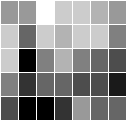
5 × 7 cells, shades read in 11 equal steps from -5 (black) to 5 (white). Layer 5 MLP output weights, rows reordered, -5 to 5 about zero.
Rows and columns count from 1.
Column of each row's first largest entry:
3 1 1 1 5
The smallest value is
-5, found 3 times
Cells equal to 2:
3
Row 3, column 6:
-1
